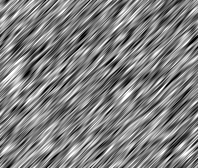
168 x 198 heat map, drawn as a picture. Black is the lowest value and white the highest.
Slope: none. Mirror symmetry: none. Grain: diagonal, up to the right. Seam: none. Average level on the scale: 50%. Histogram: bell-shaped. Odd rows or columns: none.
